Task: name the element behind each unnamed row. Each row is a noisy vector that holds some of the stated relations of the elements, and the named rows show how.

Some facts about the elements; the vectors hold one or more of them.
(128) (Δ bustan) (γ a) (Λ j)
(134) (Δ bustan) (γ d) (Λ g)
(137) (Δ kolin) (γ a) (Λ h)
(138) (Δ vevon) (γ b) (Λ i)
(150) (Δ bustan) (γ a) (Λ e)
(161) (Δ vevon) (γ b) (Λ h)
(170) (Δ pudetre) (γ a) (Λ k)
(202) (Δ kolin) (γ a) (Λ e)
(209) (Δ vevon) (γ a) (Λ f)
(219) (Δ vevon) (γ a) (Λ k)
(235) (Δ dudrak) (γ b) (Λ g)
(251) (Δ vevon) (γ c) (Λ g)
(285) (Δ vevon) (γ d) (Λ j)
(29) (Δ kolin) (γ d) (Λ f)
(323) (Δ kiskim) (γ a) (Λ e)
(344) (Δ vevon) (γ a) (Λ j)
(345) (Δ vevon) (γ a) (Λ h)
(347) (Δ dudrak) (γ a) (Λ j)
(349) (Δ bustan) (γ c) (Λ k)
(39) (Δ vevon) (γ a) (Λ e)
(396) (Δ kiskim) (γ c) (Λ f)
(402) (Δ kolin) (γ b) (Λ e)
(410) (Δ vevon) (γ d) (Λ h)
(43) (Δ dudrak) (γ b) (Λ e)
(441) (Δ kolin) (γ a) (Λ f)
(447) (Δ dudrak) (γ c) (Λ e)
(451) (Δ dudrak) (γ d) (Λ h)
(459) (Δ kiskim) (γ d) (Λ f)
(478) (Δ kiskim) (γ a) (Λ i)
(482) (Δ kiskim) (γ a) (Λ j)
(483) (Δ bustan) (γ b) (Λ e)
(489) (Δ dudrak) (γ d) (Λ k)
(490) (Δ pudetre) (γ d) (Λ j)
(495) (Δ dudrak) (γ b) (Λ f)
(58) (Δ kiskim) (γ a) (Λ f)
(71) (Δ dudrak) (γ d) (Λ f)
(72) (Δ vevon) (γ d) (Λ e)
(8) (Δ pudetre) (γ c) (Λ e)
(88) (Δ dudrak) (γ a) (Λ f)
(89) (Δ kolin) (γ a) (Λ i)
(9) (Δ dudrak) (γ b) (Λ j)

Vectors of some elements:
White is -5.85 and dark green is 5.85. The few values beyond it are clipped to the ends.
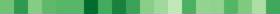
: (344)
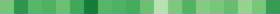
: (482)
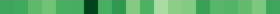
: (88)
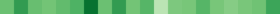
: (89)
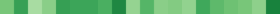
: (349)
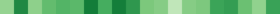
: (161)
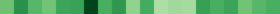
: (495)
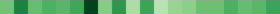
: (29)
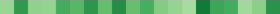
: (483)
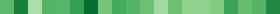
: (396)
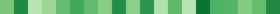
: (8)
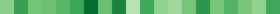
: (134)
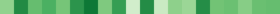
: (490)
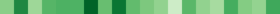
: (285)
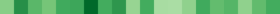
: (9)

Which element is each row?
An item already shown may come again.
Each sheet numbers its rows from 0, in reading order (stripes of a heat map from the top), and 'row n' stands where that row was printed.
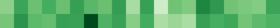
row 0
(170)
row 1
(495)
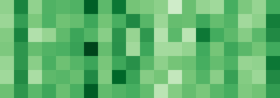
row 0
(285)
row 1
(323)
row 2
(8)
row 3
(71)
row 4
(323)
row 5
(72)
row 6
(58)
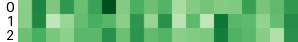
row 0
(459)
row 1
(8)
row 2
(150)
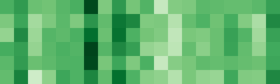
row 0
(441)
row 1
(39)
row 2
(410)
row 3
(209)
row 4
(441)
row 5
(251)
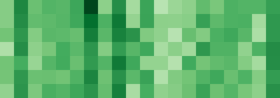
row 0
(29)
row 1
(451)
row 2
(345)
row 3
(402)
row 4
(219)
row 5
(137)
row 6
(489)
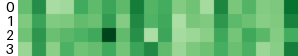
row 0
(447)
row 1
(202)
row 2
(71)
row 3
(323)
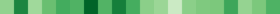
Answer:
(138)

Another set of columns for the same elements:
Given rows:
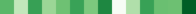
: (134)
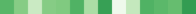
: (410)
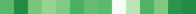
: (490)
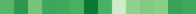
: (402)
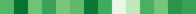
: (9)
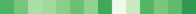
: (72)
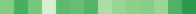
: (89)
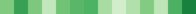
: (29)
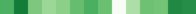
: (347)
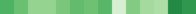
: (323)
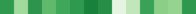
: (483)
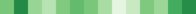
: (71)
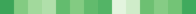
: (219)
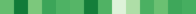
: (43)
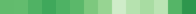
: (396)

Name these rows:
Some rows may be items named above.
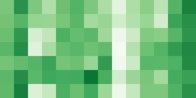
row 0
(29)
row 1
(459)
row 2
(489)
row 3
(451)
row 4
(251)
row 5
(402)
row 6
(489)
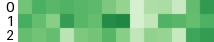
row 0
(396)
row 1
(161)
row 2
(58)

